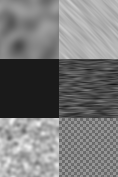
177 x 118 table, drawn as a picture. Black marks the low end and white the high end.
The table splits into 3 rows of 2 panels. Panel 1,1: middling, smooth. Panel 1,2: high, slanting down to the right, faint in contrast. Panel 2,1: very low, flat. Panel 2,2: low, streaked across. Panel 3,1: high, blotchy. Panel 3,2: middling, checkered.
